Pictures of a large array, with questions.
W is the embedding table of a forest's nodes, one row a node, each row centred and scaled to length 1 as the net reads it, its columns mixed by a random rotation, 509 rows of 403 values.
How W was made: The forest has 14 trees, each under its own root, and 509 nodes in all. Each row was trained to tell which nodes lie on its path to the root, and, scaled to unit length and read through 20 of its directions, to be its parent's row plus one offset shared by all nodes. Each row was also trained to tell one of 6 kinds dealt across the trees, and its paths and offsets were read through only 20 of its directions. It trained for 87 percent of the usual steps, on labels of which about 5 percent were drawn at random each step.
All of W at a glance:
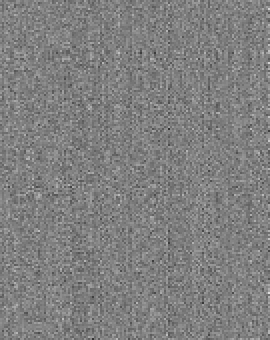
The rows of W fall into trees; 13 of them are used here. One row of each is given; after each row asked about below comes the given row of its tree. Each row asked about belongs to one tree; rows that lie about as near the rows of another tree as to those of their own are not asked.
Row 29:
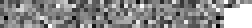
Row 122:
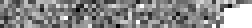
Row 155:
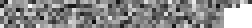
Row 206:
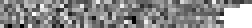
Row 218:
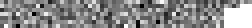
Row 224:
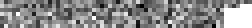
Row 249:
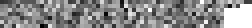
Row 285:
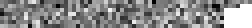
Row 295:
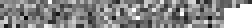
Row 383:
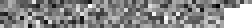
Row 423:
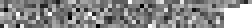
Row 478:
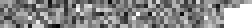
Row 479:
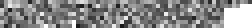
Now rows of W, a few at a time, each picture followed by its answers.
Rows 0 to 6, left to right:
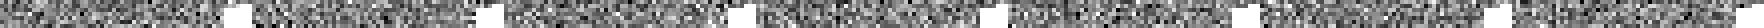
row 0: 155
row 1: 206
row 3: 295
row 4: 423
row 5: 383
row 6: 295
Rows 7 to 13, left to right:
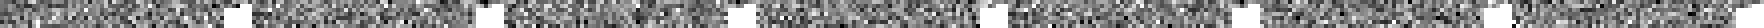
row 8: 29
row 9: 383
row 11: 29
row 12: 155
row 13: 224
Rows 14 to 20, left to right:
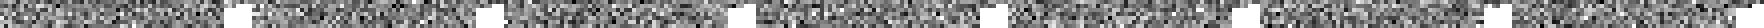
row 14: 478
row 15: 206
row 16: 206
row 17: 285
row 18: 224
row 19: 295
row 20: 423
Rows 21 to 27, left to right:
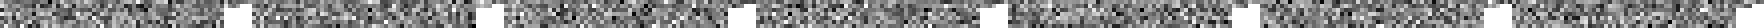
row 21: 224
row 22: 285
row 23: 206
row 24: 479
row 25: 285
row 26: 206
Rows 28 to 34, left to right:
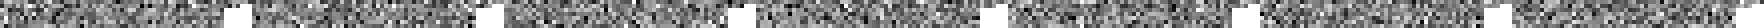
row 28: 206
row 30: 423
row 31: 29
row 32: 224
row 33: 29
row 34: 155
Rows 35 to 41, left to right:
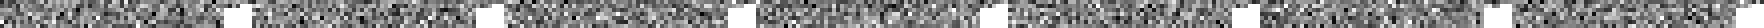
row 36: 122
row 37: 206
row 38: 224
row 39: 249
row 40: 29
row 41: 206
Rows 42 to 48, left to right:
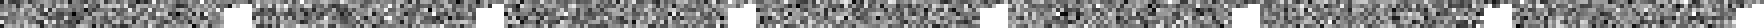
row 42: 206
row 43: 295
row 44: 29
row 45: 479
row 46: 206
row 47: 224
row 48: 383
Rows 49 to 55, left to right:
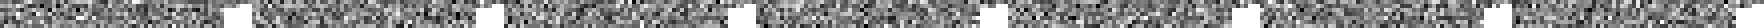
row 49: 479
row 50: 295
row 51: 285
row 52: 155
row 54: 383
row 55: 285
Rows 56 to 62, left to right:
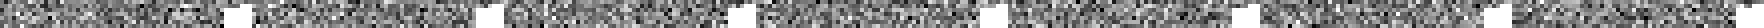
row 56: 285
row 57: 479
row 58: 224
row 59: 383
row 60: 295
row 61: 478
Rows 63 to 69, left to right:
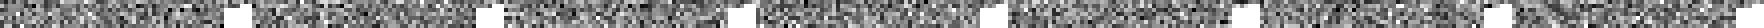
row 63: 285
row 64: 285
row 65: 224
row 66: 224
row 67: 479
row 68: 122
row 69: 479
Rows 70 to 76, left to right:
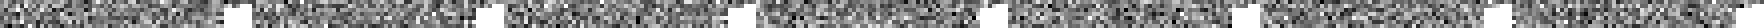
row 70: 295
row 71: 29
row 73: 224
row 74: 285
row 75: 206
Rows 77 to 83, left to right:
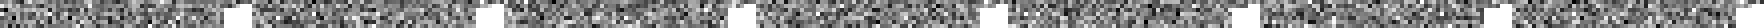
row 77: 122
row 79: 224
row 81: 155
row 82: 295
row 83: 122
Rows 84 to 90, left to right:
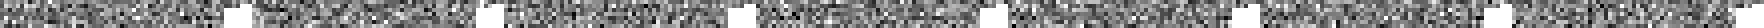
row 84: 295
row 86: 423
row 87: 155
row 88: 29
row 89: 29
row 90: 423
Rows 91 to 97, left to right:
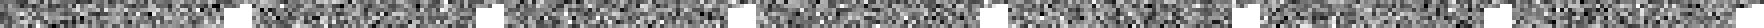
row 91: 383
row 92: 224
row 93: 122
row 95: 478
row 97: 206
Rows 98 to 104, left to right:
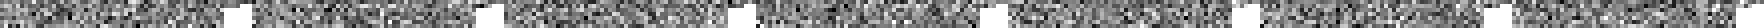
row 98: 295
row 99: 122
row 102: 478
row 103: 423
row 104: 224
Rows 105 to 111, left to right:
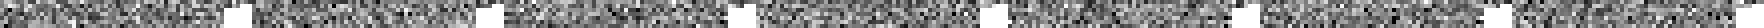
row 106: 122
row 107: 285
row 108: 478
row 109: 29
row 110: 249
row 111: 383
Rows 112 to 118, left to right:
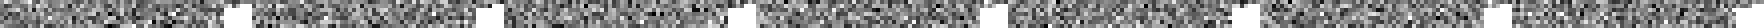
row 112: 478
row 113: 295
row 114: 122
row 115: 206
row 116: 224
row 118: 155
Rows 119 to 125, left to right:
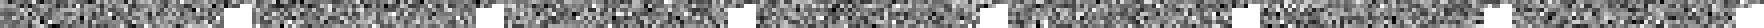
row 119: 423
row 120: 224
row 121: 295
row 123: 285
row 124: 295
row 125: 155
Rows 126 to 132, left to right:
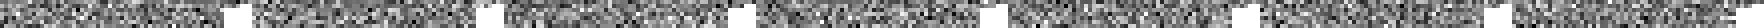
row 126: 479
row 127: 478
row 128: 249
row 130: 478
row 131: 478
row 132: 206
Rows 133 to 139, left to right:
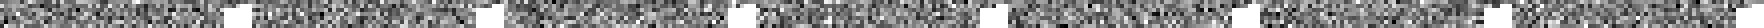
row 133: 479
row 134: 423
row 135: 224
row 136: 423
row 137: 122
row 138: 295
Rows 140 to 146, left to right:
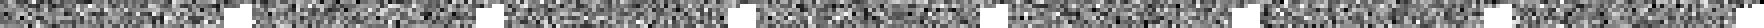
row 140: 383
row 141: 295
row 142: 479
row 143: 285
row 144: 383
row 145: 383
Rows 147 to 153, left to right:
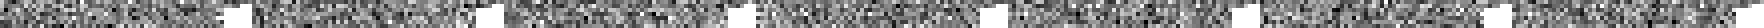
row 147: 423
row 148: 122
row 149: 383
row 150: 206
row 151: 383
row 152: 285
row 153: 383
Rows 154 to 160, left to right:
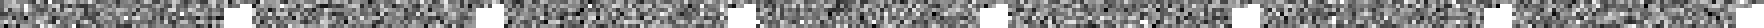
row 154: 29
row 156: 423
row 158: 479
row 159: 423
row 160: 423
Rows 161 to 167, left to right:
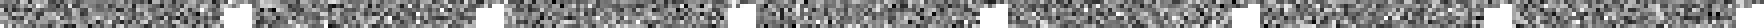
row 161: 155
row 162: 479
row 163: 224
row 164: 224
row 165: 206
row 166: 29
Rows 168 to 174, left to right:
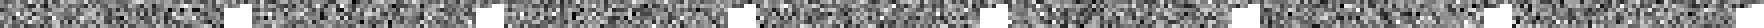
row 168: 285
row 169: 383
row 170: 423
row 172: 206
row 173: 122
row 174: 224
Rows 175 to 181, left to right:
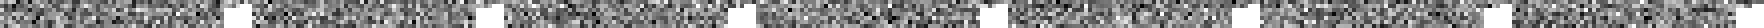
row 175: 383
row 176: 29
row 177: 206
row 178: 478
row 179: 224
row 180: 206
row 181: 423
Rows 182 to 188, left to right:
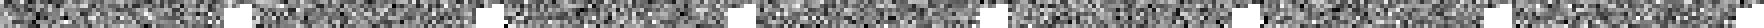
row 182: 224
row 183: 206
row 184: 224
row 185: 155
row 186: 249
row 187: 479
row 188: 29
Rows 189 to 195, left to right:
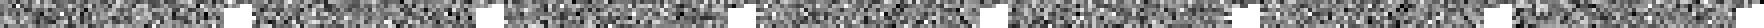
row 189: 295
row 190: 479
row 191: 295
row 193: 423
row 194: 206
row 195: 122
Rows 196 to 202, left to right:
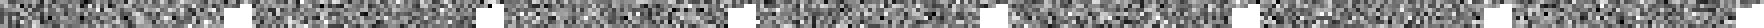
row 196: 295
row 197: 285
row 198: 285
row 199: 295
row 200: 249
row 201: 29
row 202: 29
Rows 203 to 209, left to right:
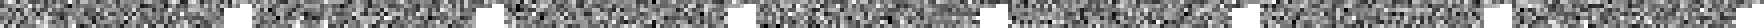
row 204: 224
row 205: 155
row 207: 478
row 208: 383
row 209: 479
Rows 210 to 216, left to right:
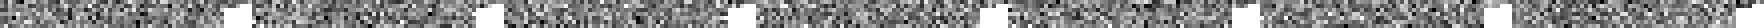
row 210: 383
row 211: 478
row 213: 206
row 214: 224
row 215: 285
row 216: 206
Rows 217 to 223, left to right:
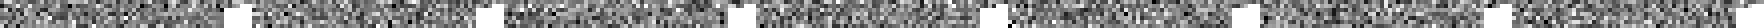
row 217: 478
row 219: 29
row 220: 423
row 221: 224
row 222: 383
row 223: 479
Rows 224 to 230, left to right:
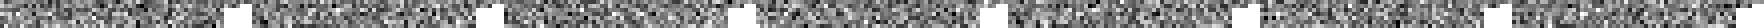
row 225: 285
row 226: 206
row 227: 155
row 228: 285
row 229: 383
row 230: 285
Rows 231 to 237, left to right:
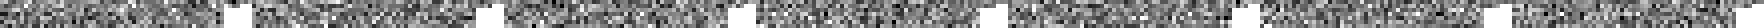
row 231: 29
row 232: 479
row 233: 478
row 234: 155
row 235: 29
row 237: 295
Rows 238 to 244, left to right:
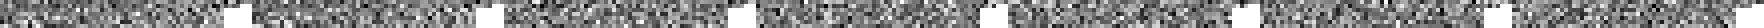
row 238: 155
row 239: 155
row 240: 479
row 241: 285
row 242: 478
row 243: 285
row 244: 206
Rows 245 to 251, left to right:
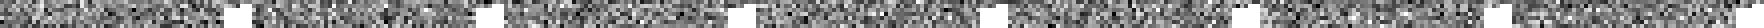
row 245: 285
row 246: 383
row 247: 295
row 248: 295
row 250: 224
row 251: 155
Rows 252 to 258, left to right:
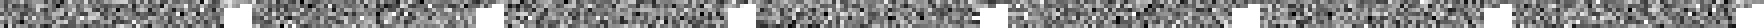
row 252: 285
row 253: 224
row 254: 383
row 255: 423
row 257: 295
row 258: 285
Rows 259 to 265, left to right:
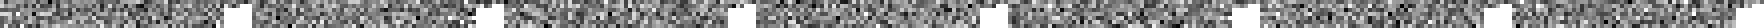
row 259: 224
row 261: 249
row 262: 423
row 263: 478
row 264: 206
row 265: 383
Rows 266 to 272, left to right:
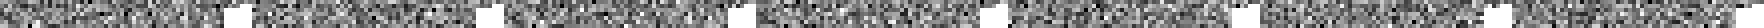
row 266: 478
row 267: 285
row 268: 478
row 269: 479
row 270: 423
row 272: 206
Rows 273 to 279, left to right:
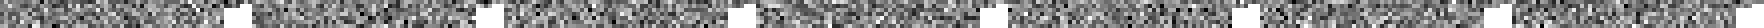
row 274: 478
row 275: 29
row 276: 479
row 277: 285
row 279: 224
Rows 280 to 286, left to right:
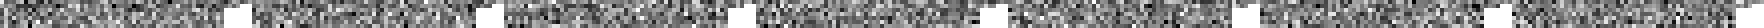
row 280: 224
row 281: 478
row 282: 295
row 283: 295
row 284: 478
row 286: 29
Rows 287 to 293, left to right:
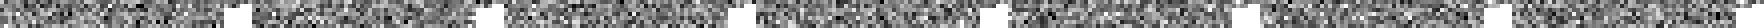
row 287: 224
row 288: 155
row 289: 155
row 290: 295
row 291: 423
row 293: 295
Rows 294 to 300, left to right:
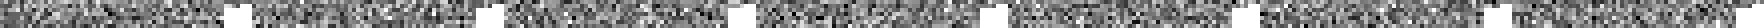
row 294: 285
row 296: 122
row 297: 224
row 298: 155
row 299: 29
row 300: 295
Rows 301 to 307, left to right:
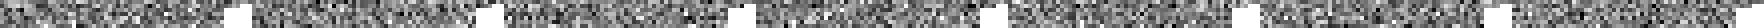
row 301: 479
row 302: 122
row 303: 295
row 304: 285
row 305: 478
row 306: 285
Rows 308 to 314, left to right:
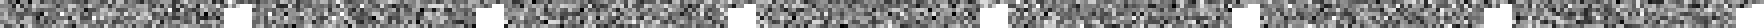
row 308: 295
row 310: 423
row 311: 478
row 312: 478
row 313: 206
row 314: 383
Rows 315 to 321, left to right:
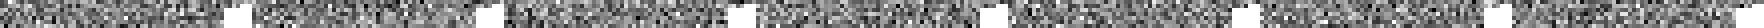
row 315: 383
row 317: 479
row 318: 249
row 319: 249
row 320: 285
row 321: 206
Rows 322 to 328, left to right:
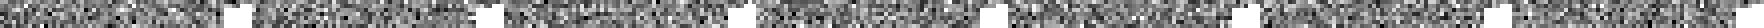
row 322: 29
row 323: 423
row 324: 29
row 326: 29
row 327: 122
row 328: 383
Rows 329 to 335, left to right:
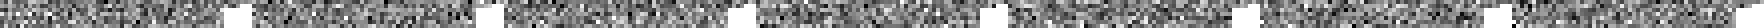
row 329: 155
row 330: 383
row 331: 224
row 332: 295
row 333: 479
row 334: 295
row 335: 224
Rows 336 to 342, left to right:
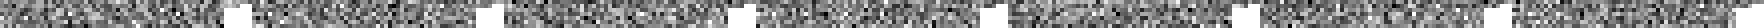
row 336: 285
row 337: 478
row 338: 295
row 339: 423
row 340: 285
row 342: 155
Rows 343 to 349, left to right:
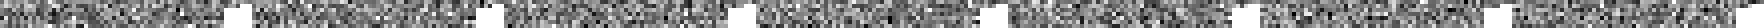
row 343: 295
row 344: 29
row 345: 383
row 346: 206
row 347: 478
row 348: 295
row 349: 122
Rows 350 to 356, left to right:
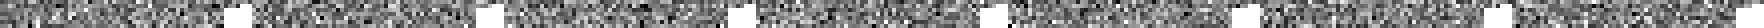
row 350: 285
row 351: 122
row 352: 224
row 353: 478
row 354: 224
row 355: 423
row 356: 479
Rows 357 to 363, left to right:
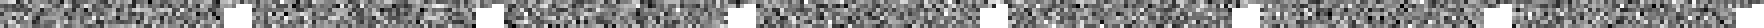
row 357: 383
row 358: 285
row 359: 383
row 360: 285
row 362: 206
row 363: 423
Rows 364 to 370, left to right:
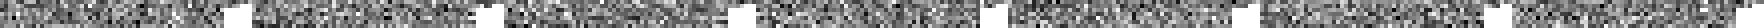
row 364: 383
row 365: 423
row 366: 122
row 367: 478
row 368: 224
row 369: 285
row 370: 224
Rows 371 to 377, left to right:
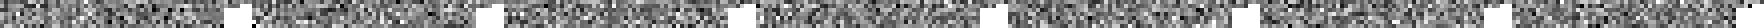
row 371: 285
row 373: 479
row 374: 206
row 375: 295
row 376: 479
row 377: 285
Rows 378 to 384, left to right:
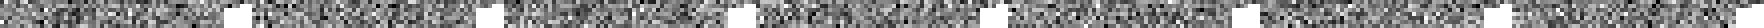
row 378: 206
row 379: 478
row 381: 206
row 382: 122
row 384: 206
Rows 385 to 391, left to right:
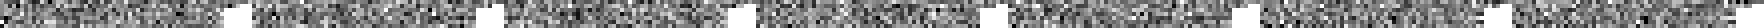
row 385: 224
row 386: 295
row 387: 383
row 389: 383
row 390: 206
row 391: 206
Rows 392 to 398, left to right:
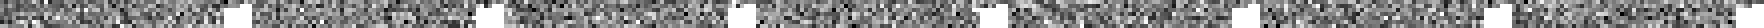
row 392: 155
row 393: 224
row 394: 224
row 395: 423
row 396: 479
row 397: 29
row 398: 285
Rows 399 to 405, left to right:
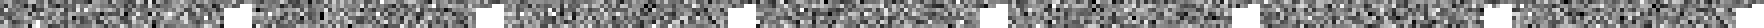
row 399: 478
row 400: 423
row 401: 206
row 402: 206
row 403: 295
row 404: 478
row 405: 206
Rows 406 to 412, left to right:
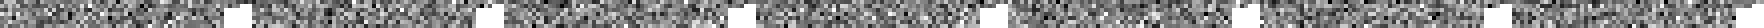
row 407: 249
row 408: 423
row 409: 206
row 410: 224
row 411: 295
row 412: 29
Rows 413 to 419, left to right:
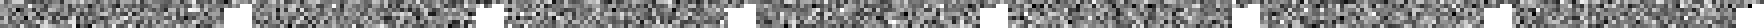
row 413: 224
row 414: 224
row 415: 155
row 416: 285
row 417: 478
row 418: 206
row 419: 285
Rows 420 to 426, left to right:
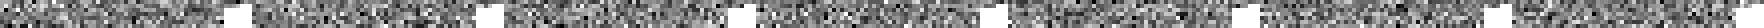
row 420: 122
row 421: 478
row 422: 423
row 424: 295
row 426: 155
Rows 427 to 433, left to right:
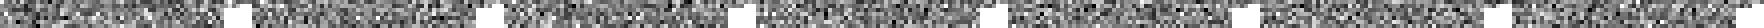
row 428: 383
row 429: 478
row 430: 155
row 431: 479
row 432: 479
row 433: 285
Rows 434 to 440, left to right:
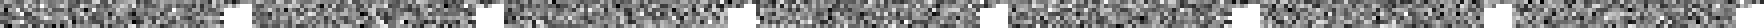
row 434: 383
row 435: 478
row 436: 155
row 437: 478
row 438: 206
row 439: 478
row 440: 206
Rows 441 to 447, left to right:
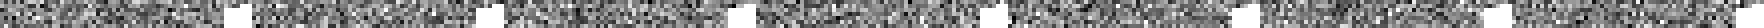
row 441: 285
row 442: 295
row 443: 383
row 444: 29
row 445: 479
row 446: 155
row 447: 478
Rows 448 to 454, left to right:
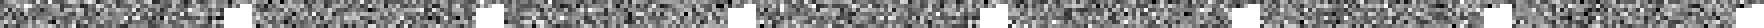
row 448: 29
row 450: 155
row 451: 29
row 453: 206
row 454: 206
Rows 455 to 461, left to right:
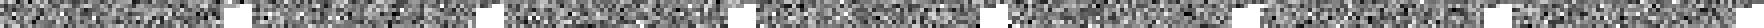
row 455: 383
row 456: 383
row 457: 285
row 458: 285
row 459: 224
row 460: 122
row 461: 295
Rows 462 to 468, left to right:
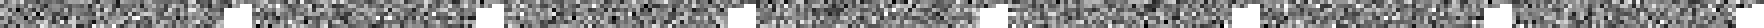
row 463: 29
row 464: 206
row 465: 155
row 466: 224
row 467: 29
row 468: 285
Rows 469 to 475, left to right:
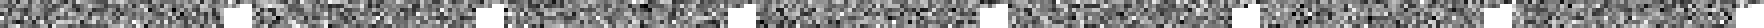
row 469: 479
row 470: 479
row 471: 224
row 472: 479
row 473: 285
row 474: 295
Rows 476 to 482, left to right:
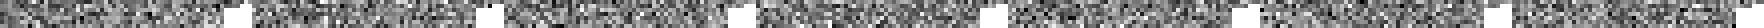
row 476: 383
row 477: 423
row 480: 224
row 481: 478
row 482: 285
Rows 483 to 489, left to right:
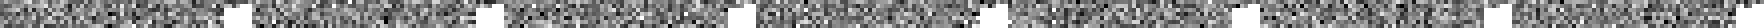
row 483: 478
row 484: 206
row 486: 224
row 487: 206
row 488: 478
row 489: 224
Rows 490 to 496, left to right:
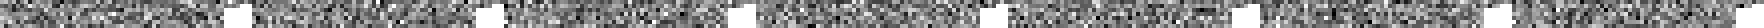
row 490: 206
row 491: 285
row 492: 478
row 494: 122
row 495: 383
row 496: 206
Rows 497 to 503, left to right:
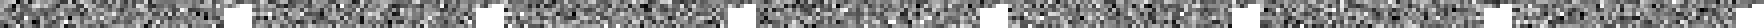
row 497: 122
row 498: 383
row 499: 224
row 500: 479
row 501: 478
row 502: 423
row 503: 295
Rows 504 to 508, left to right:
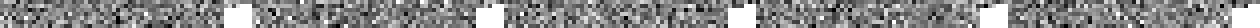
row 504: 478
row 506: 285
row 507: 122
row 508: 423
